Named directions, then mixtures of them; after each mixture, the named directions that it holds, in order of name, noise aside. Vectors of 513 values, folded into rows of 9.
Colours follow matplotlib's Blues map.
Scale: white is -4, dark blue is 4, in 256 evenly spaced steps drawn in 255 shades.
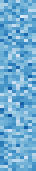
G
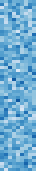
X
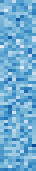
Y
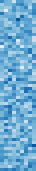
Y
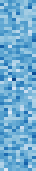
X, Y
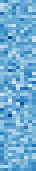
G, Y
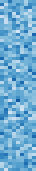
X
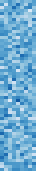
G, X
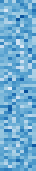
G, Y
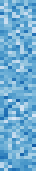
X, Y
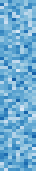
X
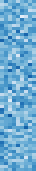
G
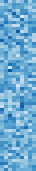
G, X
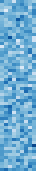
Y
